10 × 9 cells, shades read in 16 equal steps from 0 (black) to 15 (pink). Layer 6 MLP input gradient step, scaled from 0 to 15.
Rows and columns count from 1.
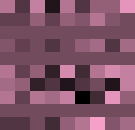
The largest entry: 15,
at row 10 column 7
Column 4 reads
2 6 7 5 7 3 5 10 7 4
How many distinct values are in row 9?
1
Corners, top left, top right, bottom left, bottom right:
11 14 5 10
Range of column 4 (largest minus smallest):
8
